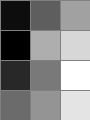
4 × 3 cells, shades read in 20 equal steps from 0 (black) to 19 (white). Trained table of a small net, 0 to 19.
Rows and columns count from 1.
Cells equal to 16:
1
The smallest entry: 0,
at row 2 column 1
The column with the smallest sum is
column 1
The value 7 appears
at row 1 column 2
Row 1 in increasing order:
1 7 12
